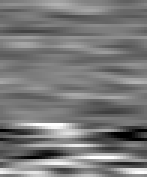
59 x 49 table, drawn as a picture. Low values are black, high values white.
Slope: none. Ninth with the lowest average: bottom right. Mirror symmetry: none. Histogram: heavy tails on both sides. Grain: streaks across. Ninth with the highest average: bottom middle. Seam: horizontal, 70% of the way down, the top part calmer.
